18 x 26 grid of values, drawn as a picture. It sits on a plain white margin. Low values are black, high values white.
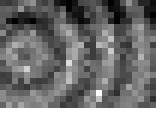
The values follow a bell shape. The bottom part is higher, past a seam about 20% of the way down. Rings spread out from the middle left.
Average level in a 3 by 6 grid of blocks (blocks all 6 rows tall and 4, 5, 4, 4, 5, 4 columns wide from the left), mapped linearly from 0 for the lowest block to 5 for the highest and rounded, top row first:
101001
544345
344434
